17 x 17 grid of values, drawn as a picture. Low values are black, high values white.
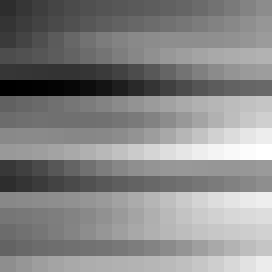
The values follow a bell shape. Values rise toward the bottom right. The grain runs across in streaks. The top left is the ninth with the lowest average.
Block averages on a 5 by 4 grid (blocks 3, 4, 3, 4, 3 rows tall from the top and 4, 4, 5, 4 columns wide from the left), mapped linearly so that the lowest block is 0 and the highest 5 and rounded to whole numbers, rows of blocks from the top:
0 1 2 2 | 0 1 2 3 | 2 3 4 5 | 1 2 3 4 | 2 3 3 4
